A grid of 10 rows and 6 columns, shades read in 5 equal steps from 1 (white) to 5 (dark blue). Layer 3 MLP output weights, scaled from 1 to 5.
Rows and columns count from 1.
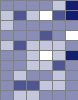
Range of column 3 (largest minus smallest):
2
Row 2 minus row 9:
-1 0 -2 -1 2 2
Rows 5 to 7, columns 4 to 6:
2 2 3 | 1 2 5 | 2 4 3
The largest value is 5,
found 3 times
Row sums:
19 18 17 17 15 16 17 16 18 16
